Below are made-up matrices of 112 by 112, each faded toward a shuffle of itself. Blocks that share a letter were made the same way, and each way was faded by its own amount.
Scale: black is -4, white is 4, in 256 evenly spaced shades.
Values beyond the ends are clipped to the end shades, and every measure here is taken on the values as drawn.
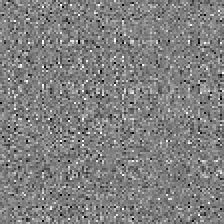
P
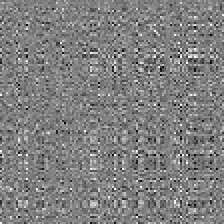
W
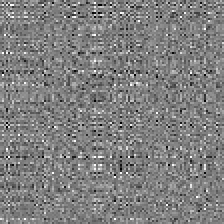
W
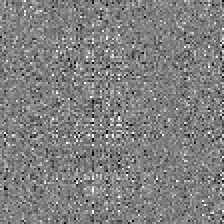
P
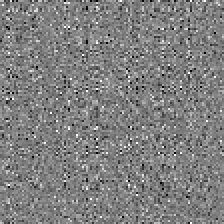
P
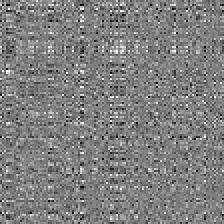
W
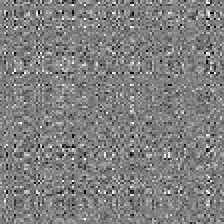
W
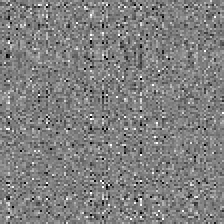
P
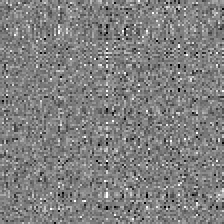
P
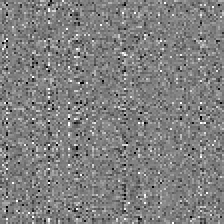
P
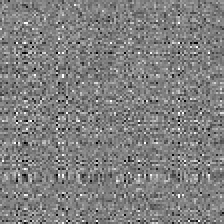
W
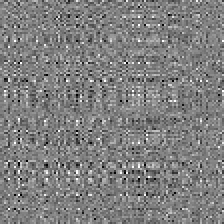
W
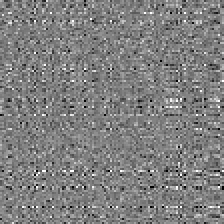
W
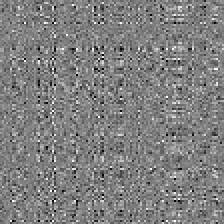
W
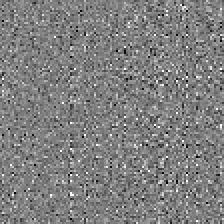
P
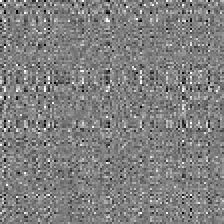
W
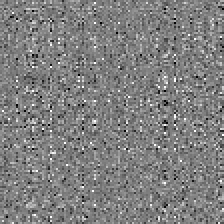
P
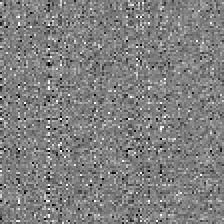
P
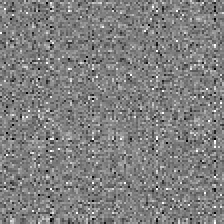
P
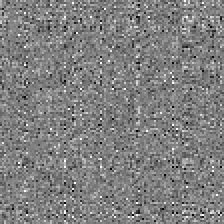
P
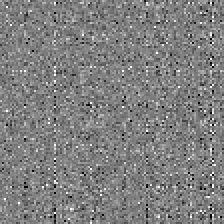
P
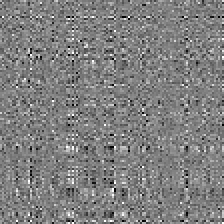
W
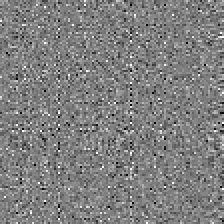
P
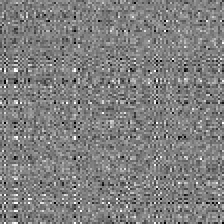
W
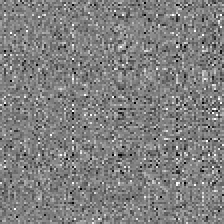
P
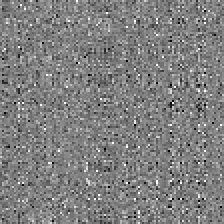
P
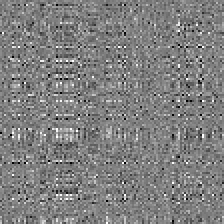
W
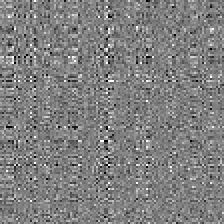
W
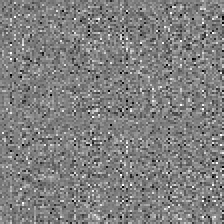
P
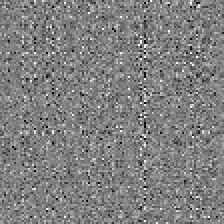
P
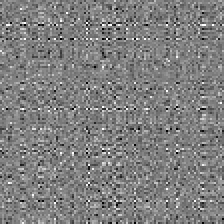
W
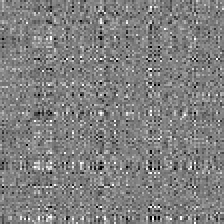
W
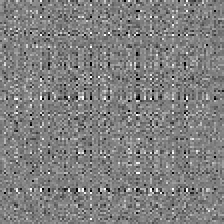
W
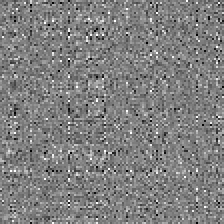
P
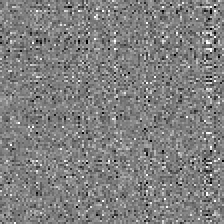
P
